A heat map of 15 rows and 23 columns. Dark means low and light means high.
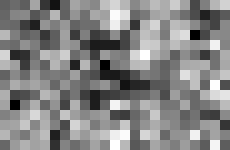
The values follow a bell shape. Neither half mirrors the other. There is no overall slope. No row or column stands out.
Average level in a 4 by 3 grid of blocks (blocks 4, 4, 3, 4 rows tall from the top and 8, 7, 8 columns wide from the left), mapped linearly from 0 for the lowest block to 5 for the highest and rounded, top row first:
154 / 315 / 304 / 554
